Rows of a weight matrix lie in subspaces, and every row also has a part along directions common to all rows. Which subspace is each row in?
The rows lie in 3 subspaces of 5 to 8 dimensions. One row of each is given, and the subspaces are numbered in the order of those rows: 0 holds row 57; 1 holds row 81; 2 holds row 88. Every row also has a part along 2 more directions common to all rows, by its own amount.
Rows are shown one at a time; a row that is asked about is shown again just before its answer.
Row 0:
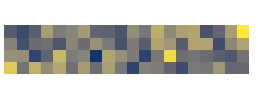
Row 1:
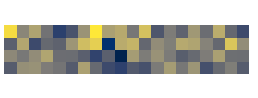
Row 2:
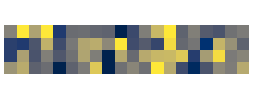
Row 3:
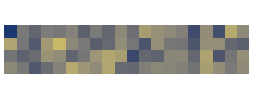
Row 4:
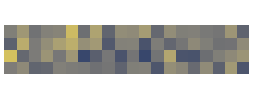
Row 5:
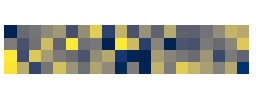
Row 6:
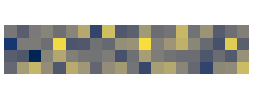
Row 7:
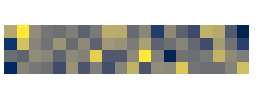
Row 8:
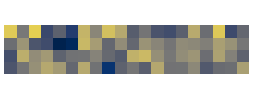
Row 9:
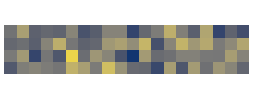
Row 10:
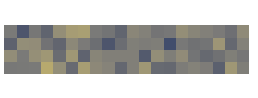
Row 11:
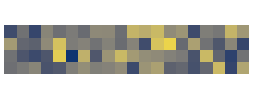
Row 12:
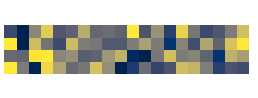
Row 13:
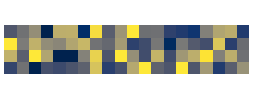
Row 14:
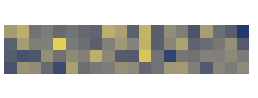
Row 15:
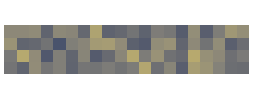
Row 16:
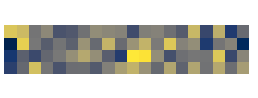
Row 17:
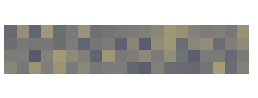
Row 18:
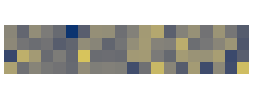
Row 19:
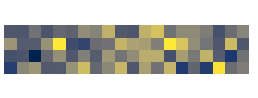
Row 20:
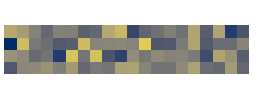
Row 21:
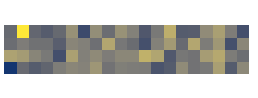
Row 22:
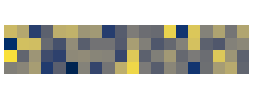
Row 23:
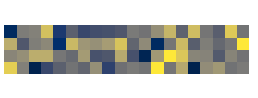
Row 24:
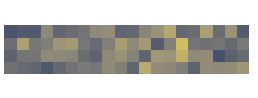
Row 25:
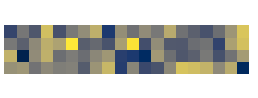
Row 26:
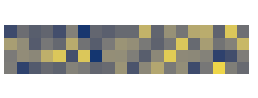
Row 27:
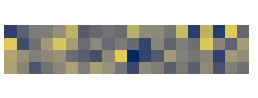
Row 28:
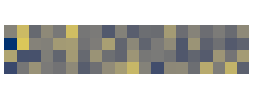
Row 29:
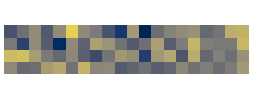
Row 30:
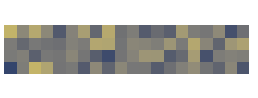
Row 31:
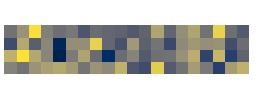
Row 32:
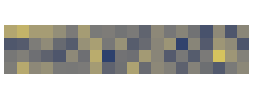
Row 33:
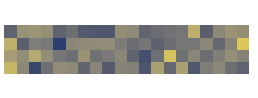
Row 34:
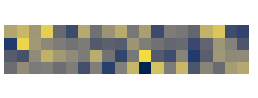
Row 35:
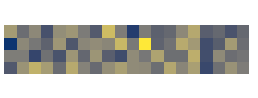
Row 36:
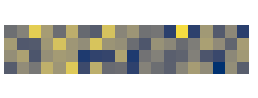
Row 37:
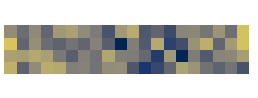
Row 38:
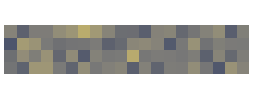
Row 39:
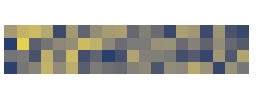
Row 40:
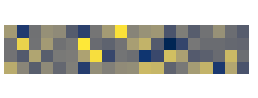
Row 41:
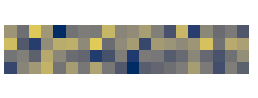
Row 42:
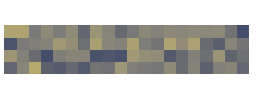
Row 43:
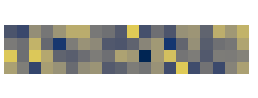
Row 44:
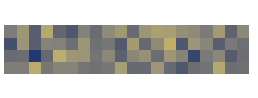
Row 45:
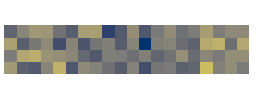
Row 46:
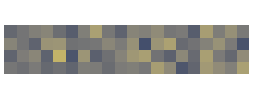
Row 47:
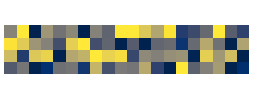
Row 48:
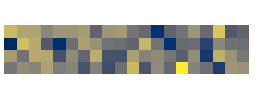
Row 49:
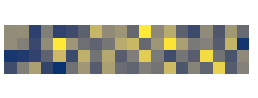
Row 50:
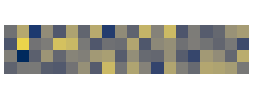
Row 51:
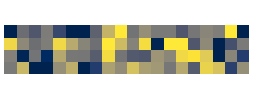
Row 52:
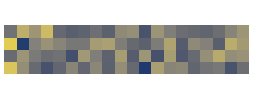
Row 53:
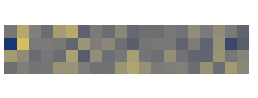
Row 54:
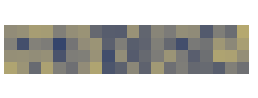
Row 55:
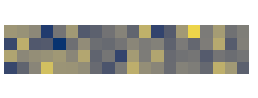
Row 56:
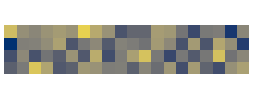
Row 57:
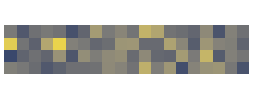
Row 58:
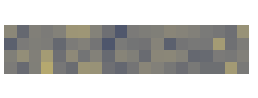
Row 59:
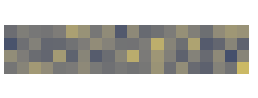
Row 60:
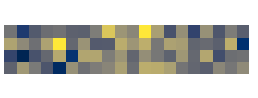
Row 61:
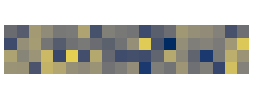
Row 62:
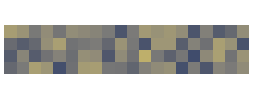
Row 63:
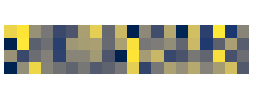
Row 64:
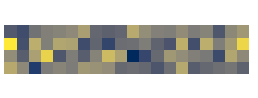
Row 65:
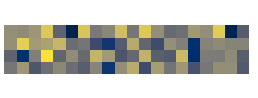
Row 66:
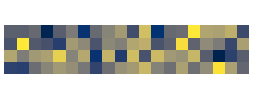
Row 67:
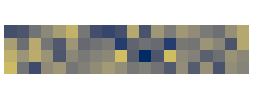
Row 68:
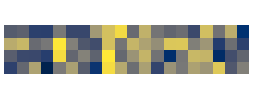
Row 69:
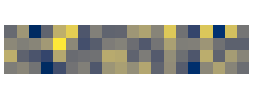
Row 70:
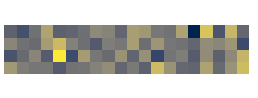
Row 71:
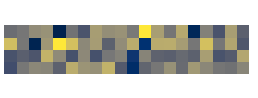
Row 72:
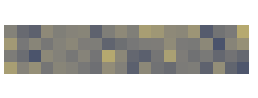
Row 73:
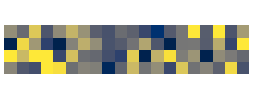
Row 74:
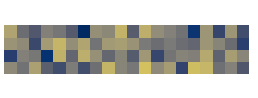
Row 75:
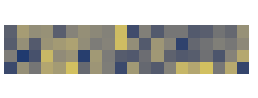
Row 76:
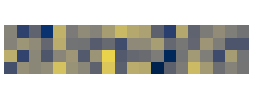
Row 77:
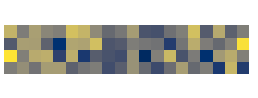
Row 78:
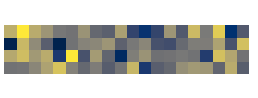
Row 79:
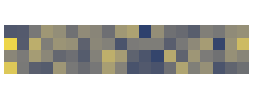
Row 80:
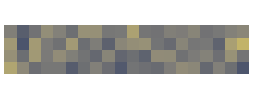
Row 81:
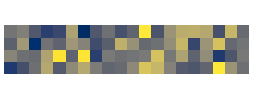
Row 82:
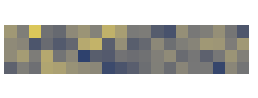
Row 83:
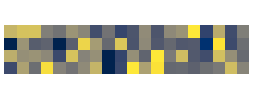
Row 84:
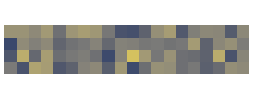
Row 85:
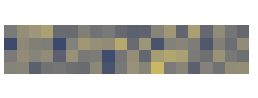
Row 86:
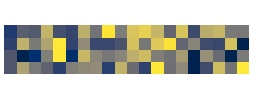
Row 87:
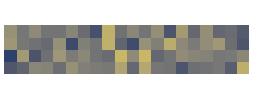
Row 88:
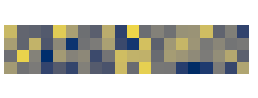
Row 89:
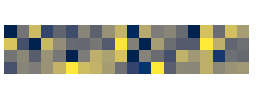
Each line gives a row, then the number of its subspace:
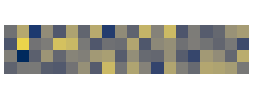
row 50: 2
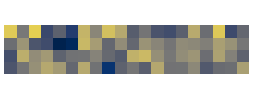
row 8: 2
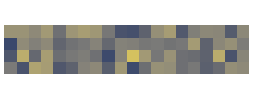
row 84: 1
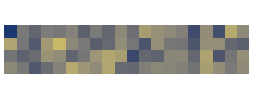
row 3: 2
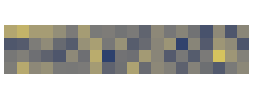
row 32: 1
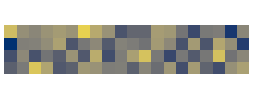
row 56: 1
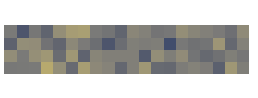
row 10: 1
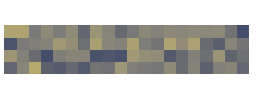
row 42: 2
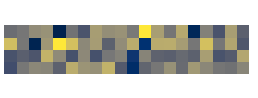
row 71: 2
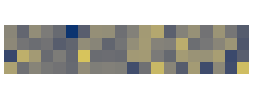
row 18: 2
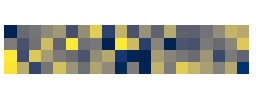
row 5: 2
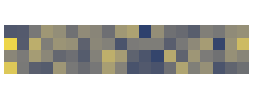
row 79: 1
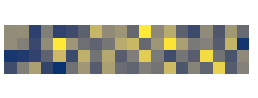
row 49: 2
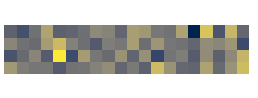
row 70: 0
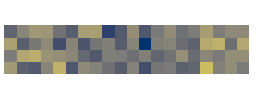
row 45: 0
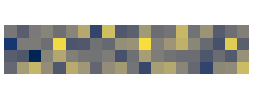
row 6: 0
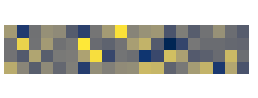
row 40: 0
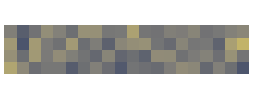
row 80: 2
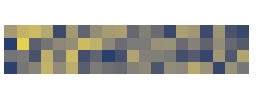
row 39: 2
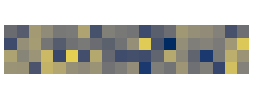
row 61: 0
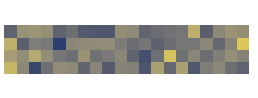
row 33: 1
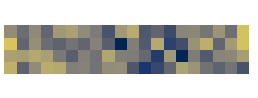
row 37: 1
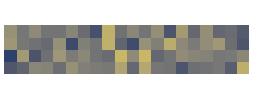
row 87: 2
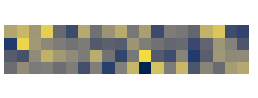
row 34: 0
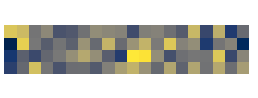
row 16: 2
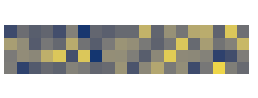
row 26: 1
